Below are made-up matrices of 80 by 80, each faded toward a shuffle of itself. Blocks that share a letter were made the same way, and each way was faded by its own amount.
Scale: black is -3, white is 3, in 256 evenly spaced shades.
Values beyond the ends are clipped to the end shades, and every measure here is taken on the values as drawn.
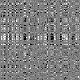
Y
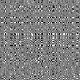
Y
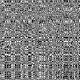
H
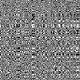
H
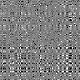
Y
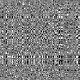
H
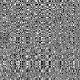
H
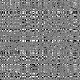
Y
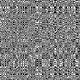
H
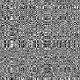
H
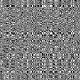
H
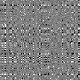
Y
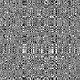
H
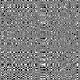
Y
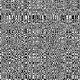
H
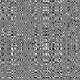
Y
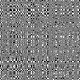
Y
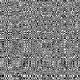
H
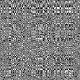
H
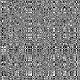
H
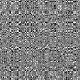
H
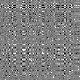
Y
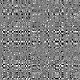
Y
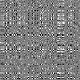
Y
